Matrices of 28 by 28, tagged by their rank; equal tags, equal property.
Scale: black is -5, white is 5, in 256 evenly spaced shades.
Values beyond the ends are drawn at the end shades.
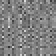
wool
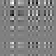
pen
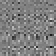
wool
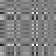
pen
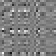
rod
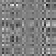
rod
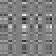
pen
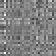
wool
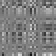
rod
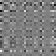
rod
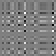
pen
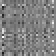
wool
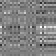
rod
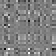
wool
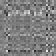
wool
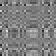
rod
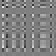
pen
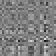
wool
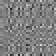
wool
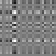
pen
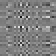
rod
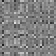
wool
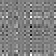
rod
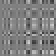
pen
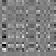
rod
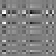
pen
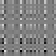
pen
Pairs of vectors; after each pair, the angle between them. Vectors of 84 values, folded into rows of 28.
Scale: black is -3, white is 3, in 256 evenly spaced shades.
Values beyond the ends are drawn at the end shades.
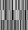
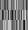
orthogonal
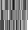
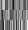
nearly parallel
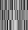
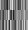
partly opposed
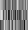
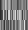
nearly opposite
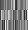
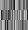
nearly opposite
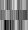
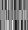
partly opposed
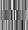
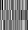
partly opposed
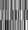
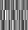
partly opposed
